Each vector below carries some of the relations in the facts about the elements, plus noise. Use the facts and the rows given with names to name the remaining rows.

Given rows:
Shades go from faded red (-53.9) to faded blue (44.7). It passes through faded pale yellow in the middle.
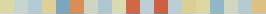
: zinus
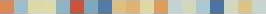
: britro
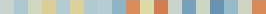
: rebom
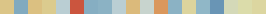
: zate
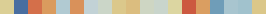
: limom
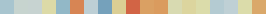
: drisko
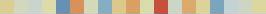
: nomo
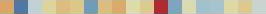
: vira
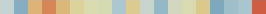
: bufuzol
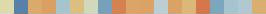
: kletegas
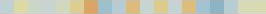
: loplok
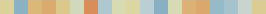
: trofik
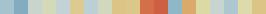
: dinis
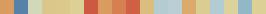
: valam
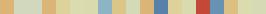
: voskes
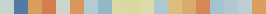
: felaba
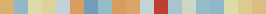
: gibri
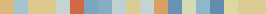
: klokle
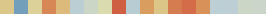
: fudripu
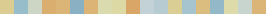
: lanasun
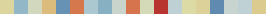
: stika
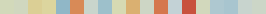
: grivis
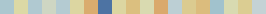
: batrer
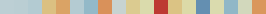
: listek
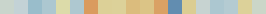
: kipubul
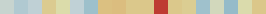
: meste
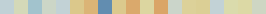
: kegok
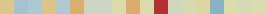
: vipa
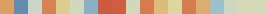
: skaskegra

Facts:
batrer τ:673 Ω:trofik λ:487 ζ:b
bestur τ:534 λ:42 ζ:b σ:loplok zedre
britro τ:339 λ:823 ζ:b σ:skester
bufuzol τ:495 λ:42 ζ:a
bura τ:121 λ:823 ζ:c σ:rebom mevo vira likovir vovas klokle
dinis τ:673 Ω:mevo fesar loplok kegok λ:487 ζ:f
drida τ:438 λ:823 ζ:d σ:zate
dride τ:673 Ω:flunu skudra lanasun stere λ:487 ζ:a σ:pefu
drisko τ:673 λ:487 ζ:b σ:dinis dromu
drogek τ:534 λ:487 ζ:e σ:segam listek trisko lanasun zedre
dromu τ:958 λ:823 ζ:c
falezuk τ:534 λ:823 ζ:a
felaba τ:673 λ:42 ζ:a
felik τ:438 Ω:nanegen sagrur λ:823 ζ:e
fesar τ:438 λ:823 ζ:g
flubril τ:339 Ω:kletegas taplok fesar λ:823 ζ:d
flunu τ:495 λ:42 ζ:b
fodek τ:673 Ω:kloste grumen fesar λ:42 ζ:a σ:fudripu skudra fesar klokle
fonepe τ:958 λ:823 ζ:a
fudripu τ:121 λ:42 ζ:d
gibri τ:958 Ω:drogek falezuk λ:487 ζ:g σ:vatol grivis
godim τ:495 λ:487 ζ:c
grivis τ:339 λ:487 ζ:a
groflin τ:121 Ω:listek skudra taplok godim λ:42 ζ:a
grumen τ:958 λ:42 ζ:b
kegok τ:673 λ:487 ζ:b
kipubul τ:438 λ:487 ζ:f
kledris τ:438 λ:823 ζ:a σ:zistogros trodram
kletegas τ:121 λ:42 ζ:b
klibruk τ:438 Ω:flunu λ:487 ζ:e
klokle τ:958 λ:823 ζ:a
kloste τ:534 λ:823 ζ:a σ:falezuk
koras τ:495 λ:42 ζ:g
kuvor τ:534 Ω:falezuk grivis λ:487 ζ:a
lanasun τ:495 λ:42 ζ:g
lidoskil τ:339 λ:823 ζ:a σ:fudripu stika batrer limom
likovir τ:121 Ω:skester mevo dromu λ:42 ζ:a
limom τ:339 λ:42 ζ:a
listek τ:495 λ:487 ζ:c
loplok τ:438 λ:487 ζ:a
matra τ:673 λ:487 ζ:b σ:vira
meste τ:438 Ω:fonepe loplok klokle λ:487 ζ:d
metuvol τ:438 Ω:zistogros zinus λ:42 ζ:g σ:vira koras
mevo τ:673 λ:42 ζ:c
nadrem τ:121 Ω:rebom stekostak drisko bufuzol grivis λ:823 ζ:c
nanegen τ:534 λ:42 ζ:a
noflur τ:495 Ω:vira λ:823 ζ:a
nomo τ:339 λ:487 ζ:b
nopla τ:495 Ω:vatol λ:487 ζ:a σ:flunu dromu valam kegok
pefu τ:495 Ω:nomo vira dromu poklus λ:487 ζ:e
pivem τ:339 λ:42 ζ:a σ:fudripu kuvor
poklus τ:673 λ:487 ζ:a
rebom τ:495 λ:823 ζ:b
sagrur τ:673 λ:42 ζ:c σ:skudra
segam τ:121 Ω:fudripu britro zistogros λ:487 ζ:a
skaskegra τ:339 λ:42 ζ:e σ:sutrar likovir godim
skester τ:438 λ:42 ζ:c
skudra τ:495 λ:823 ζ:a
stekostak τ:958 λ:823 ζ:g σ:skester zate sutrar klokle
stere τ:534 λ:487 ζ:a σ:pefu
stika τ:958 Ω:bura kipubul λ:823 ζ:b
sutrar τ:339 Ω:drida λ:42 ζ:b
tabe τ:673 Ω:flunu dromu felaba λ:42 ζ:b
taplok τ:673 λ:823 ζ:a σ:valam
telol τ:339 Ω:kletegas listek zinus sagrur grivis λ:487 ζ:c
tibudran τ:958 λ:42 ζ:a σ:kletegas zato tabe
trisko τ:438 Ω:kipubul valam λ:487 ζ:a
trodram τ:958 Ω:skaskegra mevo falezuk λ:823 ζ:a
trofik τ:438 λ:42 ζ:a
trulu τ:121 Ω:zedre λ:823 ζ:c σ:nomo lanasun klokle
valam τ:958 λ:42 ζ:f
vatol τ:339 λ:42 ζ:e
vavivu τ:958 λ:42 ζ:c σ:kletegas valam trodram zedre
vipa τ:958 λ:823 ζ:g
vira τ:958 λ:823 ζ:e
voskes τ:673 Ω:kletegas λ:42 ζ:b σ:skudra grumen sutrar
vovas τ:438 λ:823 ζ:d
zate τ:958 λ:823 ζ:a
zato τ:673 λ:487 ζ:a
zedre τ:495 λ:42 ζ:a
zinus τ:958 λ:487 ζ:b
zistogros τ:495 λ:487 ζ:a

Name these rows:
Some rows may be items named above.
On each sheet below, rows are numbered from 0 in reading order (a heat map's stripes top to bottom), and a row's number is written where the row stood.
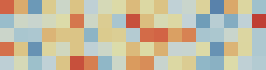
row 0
stekostak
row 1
nopla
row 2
trulu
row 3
stekostak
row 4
taplok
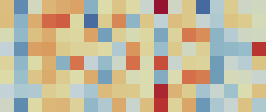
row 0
dromu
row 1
sagrur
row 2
likovir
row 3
zedre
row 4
stika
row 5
likovir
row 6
meste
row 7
nadrem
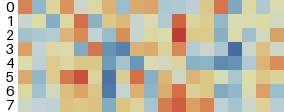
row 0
grumen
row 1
godim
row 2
listek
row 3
britro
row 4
skudra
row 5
sagrur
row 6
bura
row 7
trulu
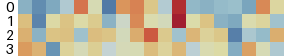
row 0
pefu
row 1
flubril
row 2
bestur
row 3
stekostak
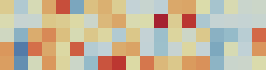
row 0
skester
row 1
telol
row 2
bufuzol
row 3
tibudran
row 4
skaskegra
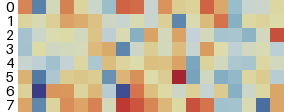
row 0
skaskegra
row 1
fodek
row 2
zistogros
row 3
zato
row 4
kipubul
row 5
vira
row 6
tabe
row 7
vavivu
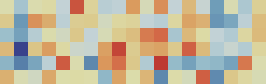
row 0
trodram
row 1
nanegen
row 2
dinis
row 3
vatol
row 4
pefu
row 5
voskes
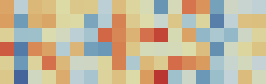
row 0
pivem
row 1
metuvol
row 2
drogek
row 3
sutrar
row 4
fudripu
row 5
felik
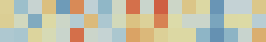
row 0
stika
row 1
fesar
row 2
kledris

